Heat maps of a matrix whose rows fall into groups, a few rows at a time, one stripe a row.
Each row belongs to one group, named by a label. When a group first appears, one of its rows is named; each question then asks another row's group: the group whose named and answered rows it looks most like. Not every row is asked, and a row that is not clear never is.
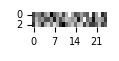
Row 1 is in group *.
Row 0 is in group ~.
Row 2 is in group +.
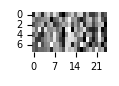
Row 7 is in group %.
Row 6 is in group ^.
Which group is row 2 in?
*
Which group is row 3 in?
^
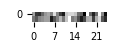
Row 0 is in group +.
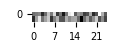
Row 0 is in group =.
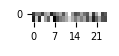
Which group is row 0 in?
~
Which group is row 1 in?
*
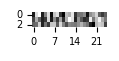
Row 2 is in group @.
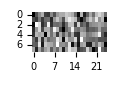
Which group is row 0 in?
*
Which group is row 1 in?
%
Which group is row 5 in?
^
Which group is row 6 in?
^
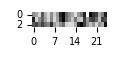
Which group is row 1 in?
+
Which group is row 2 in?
%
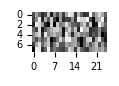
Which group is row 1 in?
@
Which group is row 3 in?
^
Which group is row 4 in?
^
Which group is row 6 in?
%
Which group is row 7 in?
=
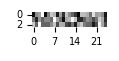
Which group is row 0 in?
*
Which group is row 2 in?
@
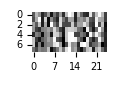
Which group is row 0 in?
=
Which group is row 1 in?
@
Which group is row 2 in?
@
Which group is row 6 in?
^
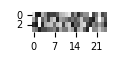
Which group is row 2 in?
^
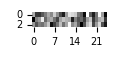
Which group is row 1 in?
*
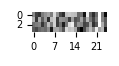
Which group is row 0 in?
+
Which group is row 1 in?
@
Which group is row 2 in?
=
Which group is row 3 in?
%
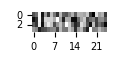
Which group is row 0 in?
@
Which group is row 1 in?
^
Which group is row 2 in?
^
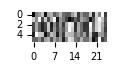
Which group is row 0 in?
*
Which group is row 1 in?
@
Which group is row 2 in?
=
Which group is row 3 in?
=
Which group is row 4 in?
*
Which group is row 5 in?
~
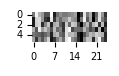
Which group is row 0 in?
*
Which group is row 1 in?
*
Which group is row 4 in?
%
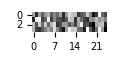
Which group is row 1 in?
=
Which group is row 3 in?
+
